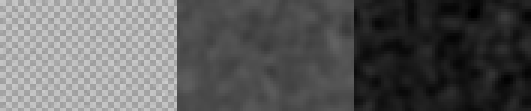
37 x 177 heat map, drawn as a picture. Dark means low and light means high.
The table splits into one row of 3 panels. Panel 1,1: high, checkered. Panel 1,2: low, blotchy, faint in contrast. Panel 1,3: very low, blotchy, faint in contrast.
